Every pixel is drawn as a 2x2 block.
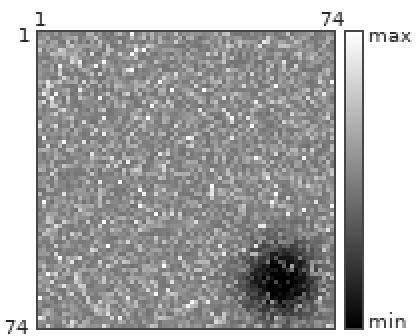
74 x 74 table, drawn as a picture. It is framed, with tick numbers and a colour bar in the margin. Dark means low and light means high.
Dips: one, in the bottom right. Ninth with the lowest average: bottom right. Stripes: none. Mirror symmetry: none.
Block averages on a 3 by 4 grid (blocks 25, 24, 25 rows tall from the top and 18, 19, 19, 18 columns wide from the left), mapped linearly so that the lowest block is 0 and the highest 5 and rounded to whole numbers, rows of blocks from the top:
5 5 5 5
5 5 5 5
5 5 3 0
